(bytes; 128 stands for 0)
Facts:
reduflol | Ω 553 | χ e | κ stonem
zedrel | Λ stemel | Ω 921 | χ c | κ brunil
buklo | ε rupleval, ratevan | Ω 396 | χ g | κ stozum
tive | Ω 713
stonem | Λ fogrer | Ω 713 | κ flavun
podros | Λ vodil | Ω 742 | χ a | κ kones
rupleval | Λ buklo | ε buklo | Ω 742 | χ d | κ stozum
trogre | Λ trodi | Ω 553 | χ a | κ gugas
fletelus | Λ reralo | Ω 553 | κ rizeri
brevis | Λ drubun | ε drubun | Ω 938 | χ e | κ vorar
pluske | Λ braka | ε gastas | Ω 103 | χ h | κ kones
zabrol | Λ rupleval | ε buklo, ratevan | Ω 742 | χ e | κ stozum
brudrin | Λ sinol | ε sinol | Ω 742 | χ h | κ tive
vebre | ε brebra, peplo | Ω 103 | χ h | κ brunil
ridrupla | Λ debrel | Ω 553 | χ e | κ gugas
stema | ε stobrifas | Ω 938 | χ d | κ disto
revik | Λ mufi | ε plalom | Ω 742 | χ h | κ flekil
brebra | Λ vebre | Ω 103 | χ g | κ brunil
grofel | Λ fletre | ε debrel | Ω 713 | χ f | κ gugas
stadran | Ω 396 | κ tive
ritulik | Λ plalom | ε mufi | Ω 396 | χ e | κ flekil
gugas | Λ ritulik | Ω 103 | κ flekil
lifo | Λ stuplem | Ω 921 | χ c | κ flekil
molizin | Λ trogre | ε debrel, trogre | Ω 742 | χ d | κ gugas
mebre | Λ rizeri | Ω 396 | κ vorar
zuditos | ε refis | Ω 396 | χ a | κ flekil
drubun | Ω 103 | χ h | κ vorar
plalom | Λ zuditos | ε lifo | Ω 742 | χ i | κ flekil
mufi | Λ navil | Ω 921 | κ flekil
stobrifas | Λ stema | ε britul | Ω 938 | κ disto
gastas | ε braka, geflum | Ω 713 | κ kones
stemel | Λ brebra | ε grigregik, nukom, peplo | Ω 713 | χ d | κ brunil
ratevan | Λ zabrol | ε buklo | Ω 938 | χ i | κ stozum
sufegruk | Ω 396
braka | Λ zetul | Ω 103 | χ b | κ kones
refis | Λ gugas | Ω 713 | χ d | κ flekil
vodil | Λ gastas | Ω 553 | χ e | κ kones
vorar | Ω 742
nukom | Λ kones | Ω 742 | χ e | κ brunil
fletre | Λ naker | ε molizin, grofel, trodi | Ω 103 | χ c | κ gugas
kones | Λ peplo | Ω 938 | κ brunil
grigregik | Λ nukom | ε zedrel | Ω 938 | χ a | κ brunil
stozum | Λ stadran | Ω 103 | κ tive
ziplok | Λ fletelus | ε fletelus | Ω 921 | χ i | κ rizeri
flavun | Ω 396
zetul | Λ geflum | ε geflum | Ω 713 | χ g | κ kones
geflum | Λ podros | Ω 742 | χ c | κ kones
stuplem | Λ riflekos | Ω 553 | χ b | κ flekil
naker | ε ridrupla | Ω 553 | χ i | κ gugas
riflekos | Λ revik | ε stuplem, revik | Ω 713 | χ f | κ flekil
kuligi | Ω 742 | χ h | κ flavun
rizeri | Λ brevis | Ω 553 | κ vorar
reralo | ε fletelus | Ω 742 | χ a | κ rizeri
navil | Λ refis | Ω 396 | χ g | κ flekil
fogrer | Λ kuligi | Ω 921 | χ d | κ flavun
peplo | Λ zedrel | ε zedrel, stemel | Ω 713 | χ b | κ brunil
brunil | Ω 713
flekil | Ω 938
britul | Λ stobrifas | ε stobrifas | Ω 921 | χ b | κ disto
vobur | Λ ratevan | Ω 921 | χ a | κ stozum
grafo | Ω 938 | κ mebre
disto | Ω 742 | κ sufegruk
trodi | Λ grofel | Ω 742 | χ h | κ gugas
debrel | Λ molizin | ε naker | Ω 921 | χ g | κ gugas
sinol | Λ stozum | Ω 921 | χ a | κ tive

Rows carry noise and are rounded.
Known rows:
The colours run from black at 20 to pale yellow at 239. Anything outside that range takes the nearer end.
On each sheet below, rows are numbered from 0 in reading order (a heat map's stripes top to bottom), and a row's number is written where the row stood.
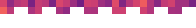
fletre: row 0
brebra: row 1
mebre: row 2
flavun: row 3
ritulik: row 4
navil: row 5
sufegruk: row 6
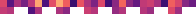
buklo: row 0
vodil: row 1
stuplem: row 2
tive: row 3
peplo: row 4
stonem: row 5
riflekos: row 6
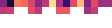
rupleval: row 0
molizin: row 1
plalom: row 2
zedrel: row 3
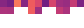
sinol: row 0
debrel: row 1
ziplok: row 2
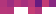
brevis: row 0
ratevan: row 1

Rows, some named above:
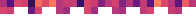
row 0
zabrol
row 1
podros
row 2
stonem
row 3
lifo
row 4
stadran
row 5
zuditos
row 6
refis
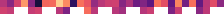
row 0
revik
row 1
rupleval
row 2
ridrupla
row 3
fletre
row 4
stadran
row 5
reralo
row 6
geflum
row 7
stemel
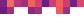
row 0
grigregik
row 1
reduflol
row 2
debrel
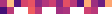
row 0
vodil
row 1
fletre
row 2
brunil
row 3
naker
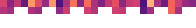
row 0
stadran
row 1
trogre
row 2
vebre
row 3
navil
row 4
ritulik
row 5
pluske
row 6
grofel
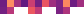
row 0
gastas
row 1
gugas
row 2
kones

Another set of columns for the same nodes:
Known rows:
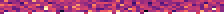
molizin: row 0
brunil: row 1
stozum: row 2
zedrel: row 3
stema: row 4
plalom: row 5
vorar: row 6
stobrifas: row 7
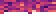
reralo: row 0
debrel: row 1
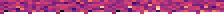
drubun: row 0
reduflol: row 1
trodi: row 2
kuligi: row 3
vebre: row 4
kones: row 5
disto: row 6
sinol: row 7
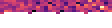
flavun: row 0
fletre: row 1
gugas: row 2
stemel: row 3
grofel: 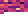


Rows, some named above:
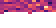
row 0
revik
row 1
stemel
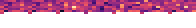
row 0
reralo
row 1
reralo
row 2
pluske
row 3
naker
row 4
lifo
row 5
rupleval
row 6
geflum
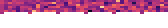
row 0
reduflol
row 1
lifo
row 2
zuditos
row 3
brebra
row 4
refis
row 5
trogre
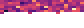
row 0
brebra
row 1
rupleval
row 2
ratevan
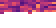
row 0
navil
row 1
lifo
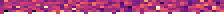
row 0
zabrol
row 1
geflum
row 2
grigregik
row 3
vodil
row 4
ritulik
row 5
peplo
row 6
navil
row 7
stemel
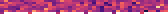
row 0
buklo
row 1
mebre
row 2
stadran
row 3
naker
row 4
stuplem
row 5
podros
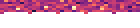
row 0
riflekos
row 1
nukom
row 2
gastas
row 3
stonem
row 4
ridrupla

